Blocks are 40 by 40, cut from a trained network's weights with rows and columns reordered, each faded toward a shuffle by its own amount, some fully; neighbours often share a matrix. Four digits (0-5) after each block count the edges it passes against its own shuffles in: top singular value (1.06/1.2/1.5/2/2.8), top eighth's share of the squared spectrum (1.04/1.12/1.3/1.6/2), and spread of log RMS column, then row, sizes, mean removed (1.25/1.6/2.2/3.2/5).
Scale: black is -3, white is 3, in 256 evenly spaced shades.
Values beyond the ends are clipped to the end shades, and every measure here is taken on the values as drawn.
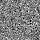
0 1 0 0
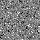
1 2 0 1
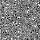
1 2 1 0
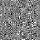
3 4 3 2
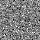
1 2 1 0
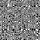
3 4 2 2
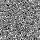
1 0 0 0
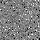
0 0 0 0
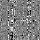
3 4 3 1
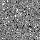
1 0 0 0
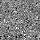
2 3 2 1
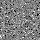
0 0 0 0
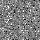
2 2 1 0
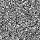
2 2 0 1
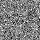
0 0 0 0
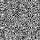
3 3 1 1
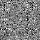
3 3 2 1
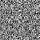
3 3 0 1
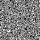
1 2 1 0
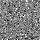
0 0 0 0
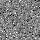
0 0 0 0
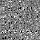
2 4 2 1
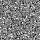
0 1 0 1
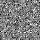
2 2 0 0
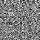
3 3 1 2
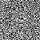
3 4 1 2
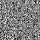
2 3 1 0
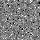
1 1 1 0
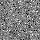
0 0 0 0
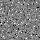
0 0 0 0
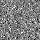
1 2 0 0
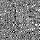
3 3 1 1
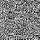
3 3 0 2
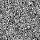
2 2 0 0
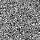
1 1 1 0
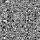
2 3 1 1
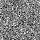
1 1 0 0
